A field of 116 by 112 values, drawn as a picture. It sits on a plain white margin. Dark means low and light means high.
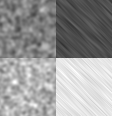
The table splits into 2 rows of 2 panels. Panel 1,1: middling, blotchy. Panel 1,2: low, slanting down to the right, faint in contrast. Panel 2,1: high, blotchy. Panel 2,2: very high, slanting down to the right, faint in contrast.
